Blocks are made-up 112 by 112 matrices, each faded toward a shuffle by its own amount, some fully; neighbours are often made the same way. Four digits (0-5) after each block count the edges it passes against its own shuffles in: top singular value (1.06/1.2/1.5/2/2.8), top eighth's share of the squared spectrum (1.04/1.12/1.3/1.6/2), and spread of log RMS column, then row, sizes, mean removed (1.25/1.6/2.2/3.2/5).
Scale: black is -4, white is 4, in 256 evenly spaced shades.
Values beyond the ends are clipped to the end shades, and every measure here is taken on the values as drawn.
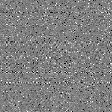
4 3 1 2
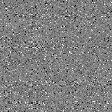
4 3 1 2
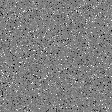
1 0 0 0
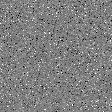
2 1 0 0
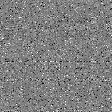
4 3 1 1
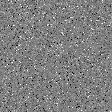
2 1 0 0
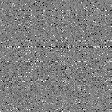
4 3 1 2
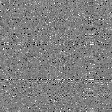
4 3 1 2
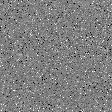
2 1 0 0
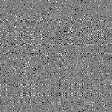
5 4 2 3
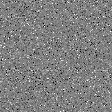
3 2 0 1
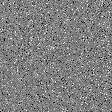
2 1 0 0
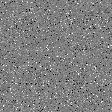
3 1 0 1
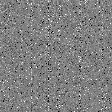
2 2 2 0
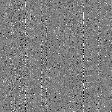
3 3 3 0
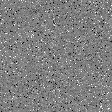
0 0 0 0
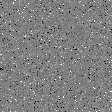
0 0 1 0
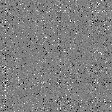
2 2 2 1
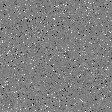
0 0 0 0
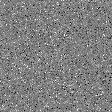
0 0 0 0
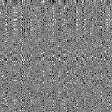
5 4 3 3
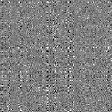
5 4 3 3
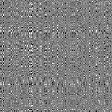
5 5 4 3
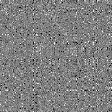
4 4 3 2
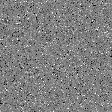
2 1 0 0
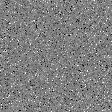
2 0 0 0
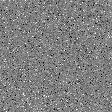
0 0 0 0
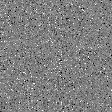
3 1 0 0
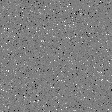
0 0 0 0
